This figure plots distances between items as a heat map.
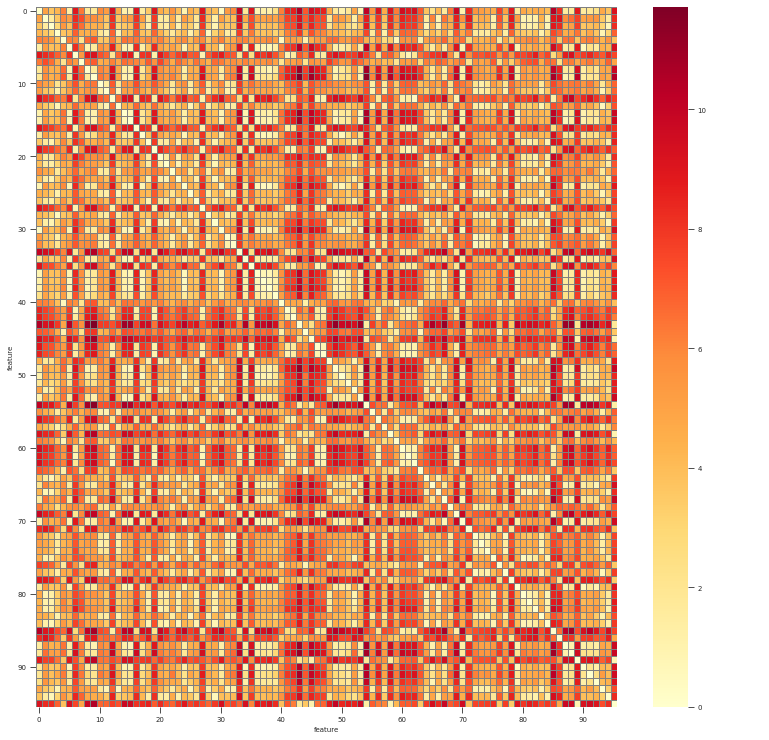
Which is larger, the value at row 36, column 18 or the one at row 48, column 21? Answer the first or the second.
the first
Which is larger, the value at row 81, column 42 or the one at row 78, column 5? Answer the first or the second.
the second
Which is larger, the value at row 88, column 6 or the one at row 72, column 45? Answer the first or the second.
the first
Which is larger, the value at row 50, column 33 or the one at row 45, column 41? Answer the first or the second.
the first
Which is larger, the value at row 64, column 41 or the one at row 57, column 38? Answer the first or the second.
the first
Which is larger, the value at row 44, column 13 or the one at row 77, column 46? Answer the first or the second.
the second
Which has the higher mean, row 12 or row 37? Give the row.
12
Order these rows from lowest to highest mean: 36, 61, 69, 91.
36, 91, 61, 69
